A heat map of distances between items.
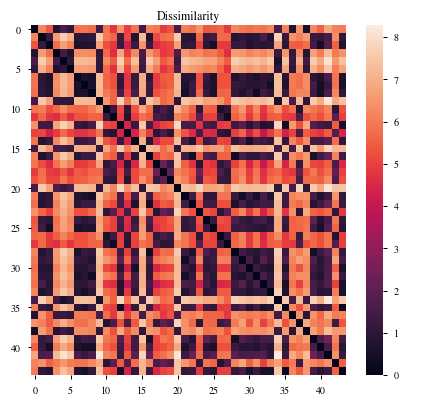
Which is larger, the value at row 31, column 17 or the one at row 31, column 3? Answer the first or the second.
the second
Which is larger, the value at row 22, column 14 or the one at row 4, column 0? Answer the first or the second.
the second
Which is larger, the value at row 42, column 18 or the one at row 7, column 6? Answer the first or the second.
the first
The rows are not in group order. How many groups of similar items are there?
3
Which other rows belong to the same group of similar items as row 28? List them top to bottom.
1, 2, 6, 7, 8, 12, 14, 16, 21, 22, 24, 25, 29, 30, 31, 32, 33, 35, 39, 40, 41, 43
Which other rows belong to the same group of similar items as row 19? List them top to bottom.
10, 11, 13, 17, 18, 23, 26, 27, 37, 42
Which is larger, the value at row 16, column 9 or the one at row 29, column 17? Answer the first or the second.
the first
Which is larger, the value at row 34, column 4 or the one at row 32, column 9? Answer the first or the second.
the second
